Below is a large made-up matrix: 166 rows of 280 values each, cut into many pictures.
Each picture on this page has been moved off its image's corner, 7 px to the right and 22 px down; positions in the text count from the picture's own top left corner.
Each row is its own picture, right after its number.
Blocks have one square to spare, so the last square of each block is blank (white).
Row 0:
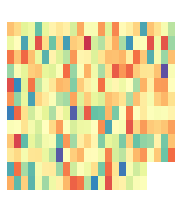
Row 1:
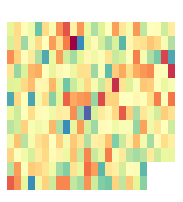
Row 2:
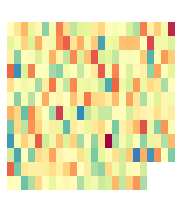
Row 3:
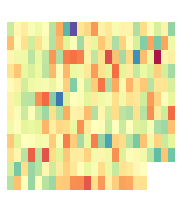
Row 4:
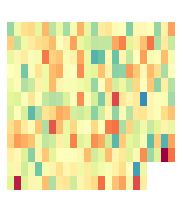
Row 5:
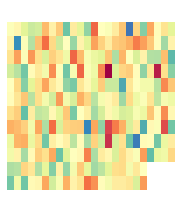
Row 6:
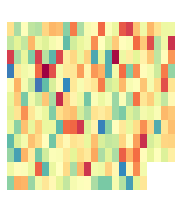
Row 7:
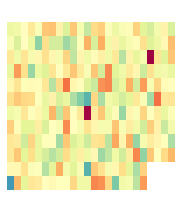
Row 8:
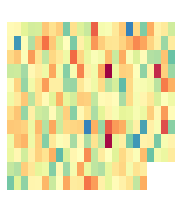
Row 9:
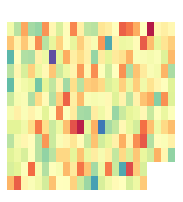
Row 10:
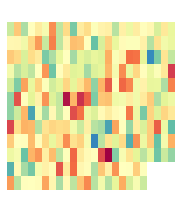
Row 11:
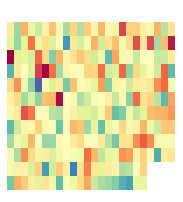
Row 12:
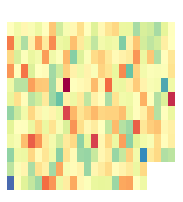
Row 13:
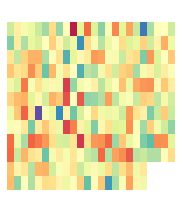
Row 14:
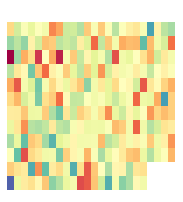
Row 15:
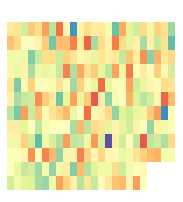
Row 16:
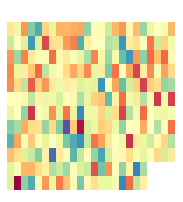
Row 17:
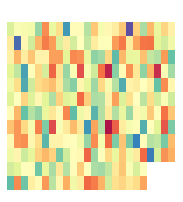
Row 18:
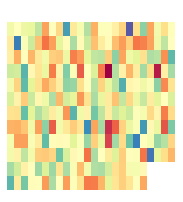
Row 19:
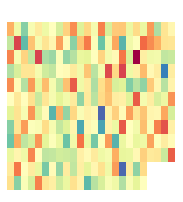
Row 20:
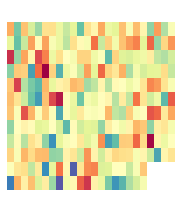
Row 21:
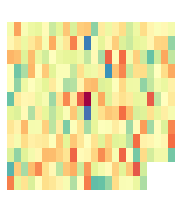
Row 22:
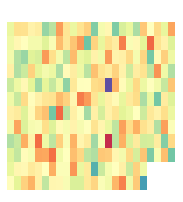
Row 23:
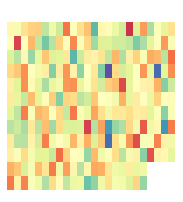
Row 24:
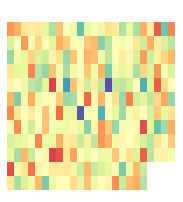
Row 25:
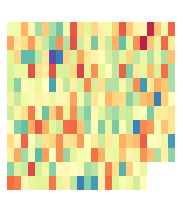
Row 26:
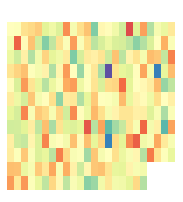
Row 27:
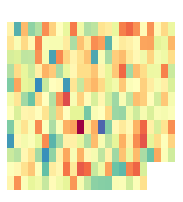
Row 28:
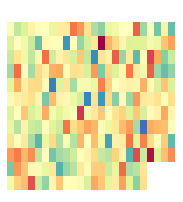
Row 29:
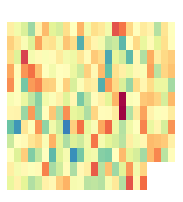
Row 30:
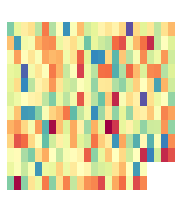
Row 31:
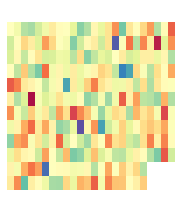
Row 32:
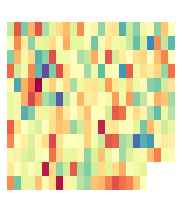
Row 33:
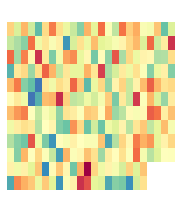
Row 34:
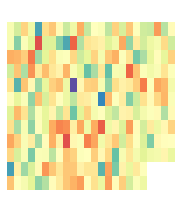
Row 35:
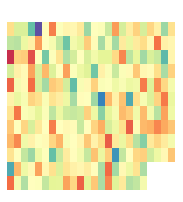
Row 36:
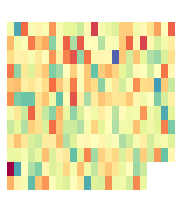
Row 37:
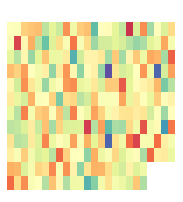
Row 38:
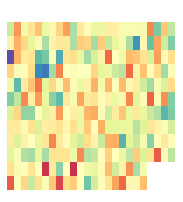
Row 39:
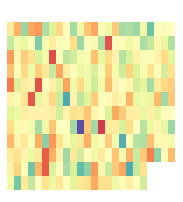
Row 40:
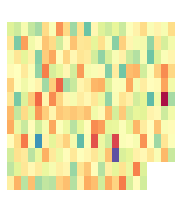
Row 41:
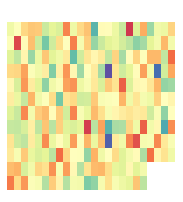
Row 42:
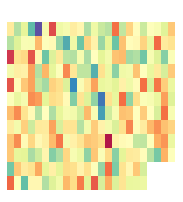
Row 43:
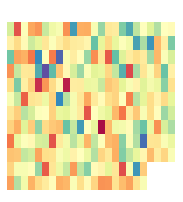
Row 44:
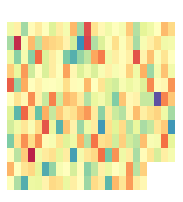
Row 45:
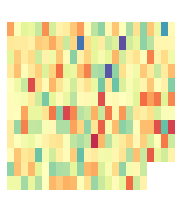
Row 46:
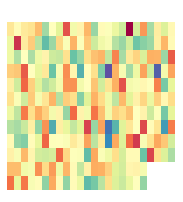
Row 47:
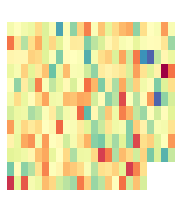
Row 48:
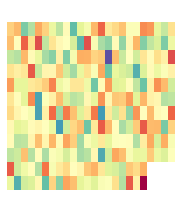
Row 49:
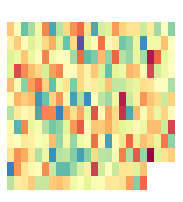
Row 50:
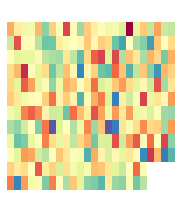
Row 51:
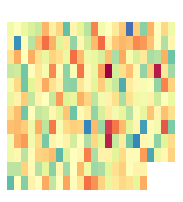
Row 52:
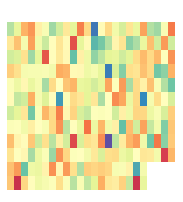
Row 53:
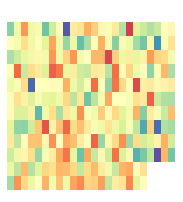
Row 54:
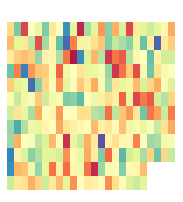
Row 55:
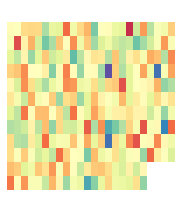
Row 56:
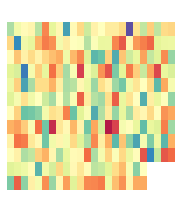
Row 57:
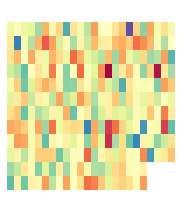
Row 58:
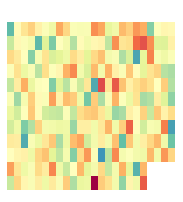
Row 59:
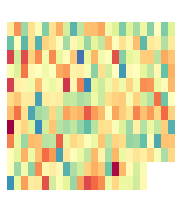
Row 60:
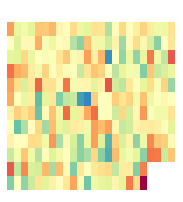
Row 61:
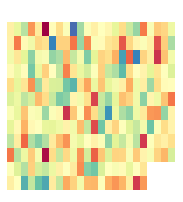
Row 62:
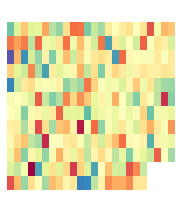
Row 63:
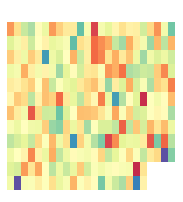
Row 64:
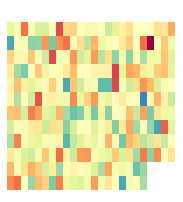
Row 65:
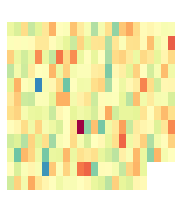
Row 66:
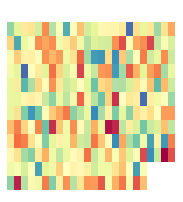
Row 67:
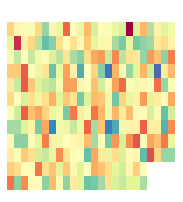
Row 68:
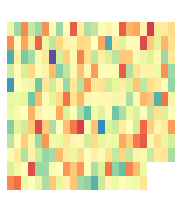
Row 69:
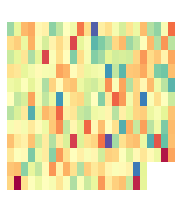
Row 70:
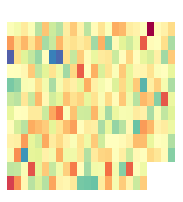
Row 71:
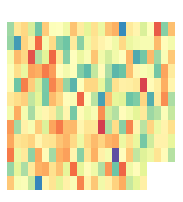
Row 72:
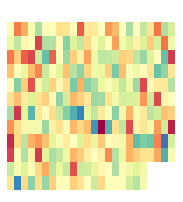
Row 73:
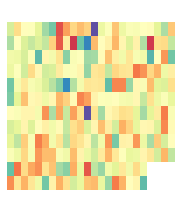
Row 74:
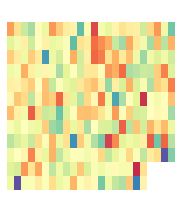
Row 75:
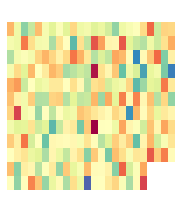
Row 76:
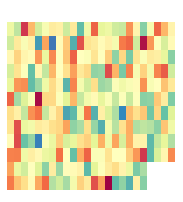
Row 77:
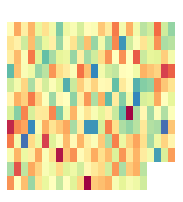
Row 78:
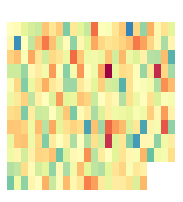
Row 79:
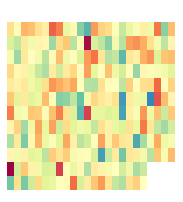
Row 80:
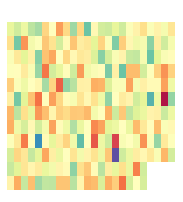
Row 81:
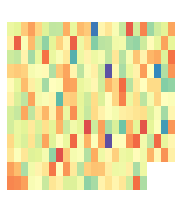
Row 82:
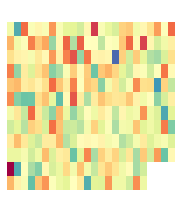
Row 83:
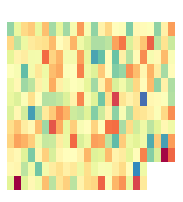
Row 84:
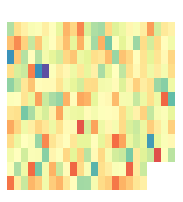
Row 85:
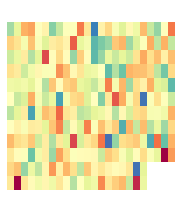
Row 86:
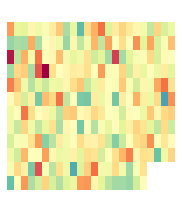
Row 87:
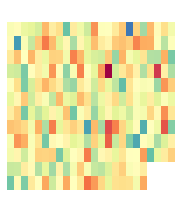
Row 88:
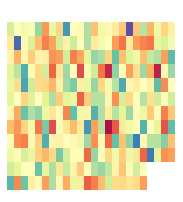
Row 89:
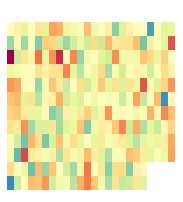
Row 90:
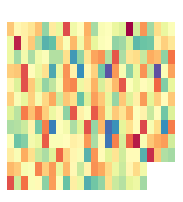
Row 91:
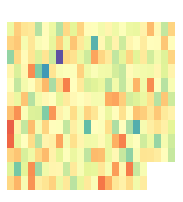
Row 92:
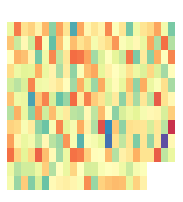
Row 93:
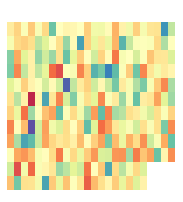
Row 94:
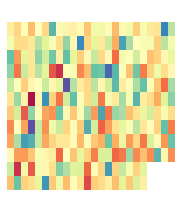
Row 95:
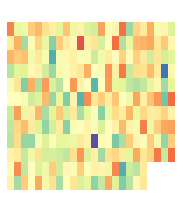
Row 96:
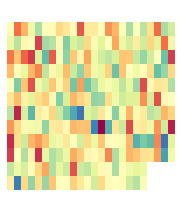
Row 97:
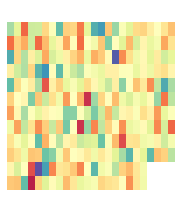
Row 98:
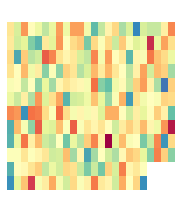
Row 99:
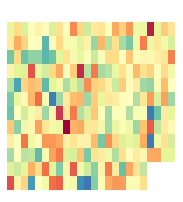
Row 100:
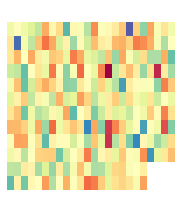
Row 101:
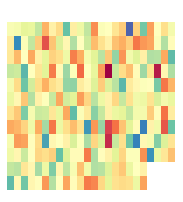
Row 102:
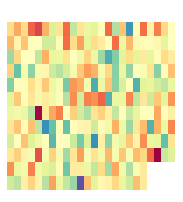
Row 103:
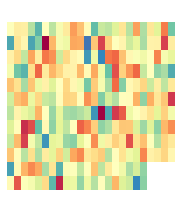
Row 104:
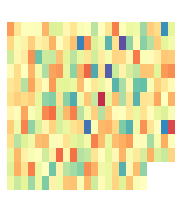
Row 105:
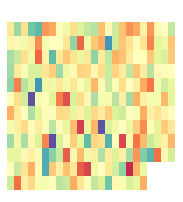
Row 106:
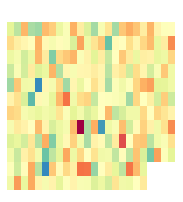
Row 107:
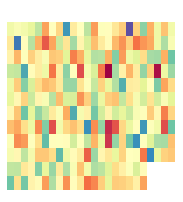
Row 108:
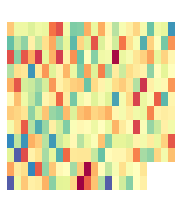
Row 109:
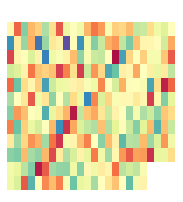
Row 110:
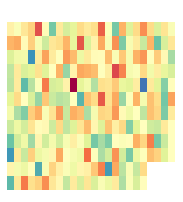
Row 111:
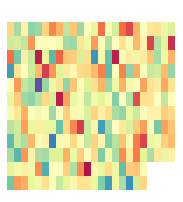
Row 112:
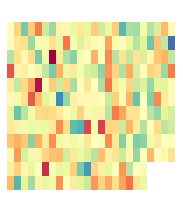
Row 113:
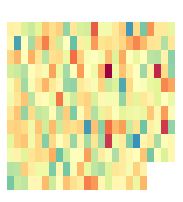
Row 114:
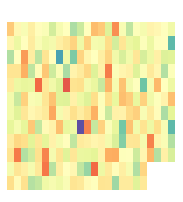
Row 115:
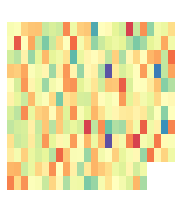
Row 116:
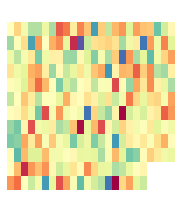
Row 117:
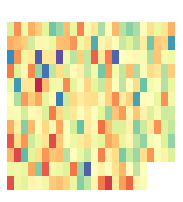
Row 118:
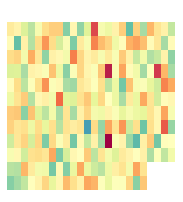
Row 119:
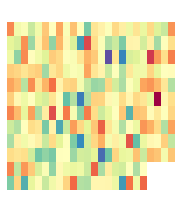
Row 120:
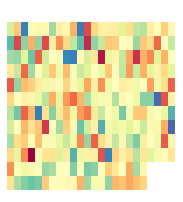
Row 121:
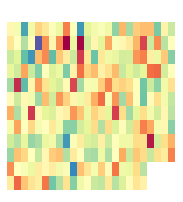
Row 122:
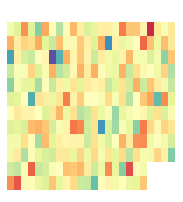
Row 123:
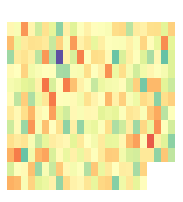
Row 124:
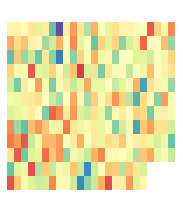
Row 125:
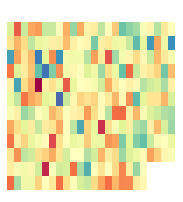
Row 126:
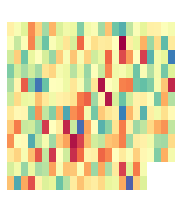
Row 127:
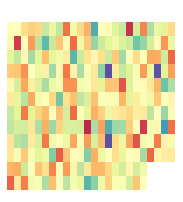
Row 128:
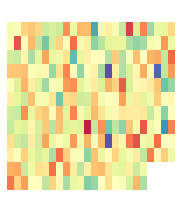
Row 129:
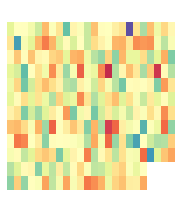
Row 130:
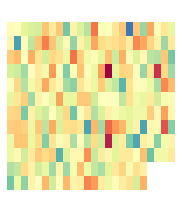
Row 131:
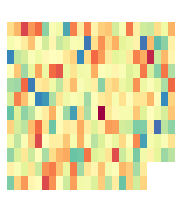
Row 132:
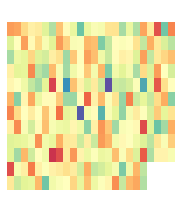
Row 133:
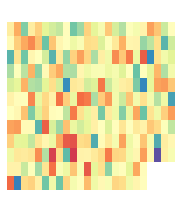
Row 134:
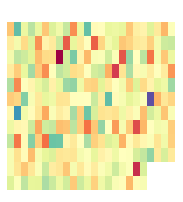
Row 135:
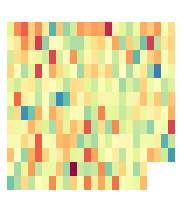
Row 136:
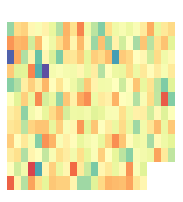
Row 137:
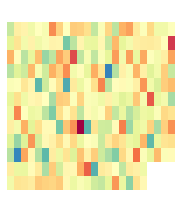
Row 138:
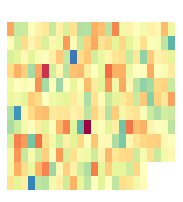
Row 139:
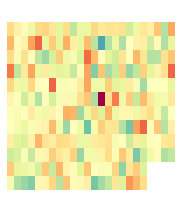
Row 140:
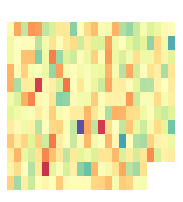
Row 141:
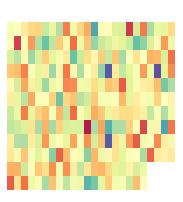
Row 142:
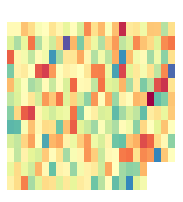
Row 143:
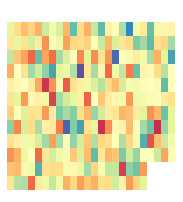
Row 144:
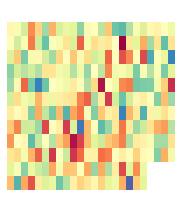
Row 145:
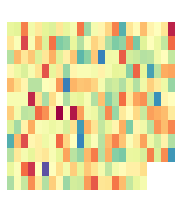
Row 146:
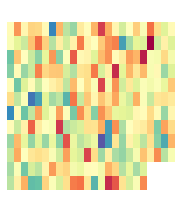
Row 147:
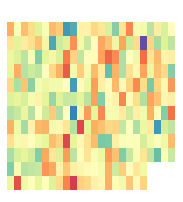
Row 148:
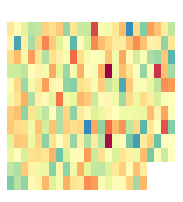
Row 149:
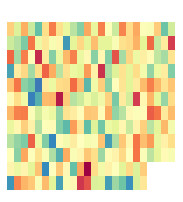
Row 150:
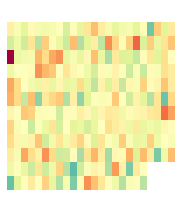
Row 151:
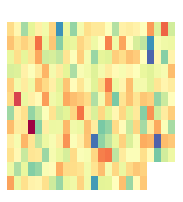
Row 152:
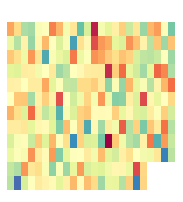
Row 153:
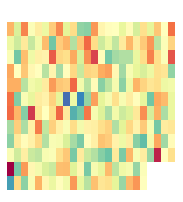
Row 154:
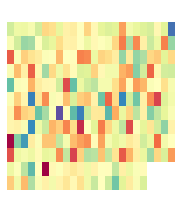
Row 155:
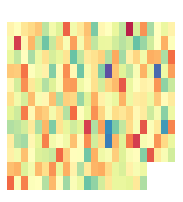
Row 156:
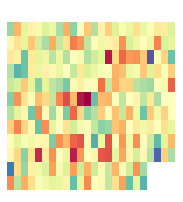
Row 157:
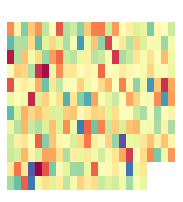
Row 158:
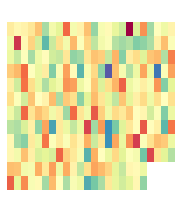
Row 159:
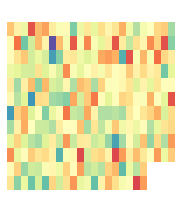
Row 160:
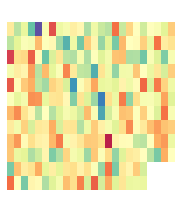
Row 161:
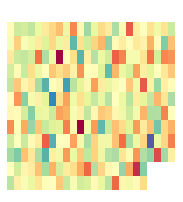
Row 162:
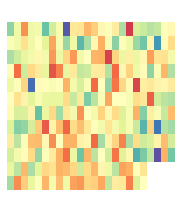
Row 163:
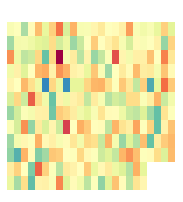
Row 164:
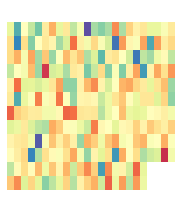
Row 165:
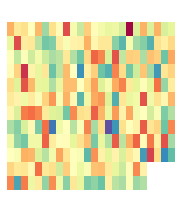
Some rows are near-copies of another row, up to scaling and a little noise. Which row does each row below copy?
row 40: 80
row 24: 132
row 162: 53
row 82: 36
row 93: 94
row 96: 72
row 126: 144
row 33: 149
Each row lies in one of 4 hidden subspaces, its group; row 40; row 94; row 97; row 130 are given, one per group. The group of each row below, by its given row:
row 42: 40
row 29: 94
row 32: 97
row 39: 97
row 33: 97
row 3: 40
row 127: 130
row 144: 94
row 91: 97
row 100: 130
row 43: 97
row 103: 94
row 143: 97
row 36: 94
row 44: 40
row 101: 130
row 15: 40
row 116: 94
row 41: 130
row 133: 94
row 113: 130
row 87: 130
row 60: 94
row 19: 40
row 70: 97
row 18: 130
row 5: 130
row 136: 97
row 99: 97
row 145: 40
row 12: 94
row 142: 97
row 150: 97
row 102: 40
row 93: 94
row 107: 130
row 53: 40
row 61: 40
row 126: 94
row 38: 97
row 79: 94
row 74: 130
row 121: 40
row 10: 94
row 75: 94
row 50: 130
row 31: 40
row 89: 97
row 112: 97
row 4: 130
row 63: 130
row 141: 130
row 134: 97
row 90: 130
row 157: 97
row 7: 94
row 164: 40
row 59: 97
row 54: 40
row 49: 94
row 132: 94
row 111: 97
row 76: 94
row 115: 130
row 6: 97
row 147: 40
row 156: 94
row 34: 40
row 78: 130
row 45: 94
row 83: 130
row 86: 97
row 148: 130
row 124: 97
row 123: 97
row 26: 130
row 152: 130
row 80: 40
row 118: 130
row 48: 94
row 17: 130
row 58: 94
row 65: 97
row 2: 94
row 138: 97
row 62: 97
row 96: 40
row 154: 40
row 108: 97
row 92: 40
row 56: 130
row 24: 94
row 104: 94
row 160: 40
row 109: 97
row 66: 130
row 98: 94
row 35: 40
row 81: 130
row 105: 97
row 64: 94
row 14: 97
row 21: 94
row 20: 97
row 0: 40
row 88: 130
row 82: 94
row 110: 40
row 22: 94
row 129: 130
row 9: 97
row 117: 97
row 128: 130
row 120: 40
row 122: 97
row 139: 94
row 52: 130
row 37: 130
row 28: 94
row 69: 130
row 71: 40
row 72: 40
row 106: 97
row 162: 40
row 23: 130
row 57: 130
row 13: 40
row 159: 40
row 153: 94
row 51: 130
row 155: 130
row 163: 97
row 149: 97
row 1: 94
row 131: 40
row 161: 97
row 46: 130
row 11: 97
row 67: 130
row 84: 97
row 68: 97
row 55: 130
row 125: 97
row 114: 97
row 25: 97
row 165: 130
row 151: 94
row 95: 40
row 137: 97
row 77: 94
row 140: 97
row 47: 94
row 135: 40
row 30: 130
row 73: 94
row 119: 94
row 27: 97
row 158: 130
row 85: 130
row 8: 130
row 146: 40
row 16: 94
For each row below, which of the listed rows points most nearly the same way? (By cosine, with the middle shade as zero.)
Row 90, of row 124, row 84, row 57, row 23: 23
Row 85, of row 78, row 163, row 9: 9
